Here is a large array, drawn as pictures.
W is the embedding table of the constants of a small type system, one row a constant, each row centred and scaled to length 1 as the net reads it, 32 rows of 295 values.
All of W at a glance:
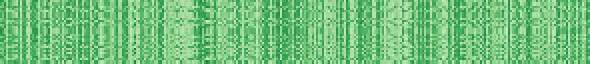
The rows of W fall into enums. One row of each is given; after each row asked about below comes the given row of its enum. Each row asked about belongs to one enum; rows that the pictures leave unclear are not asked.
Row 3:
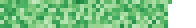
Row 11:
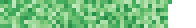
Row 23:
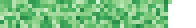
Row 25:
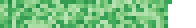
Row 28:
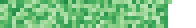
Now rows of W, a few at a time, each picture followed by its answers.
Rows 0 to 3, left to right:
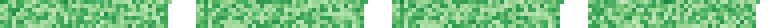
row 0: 28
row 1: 25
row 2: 25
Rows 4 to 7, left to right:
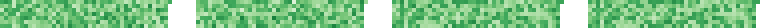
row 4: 11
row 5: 23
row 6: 25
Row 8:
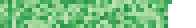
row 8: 25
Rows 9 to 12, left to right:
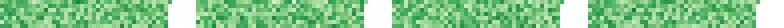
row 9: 3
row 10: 23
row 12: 3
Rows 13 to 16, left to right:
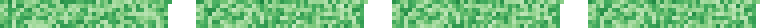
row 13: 25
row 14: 28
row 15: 28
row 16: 28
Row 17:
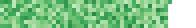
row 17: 11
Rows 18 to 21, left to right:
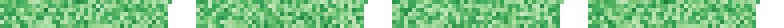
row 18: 3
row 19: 11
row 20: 28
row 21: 3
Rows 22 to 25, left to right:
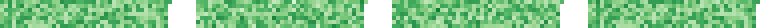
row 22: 25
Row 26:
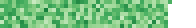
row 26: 3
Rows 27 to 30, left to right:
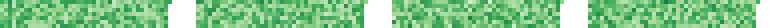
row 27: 25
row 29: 23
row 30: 3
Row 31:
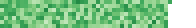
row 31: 3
